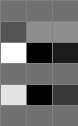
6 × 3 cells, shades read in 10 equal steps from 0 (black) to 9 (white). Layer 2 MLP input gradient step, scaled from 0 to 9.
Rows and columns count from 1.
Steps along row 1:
same same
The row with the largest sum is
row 2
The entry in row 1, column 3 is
4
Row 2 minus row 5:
-5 5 3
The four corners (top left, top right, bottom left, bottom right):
4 4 4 4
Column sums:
32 17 20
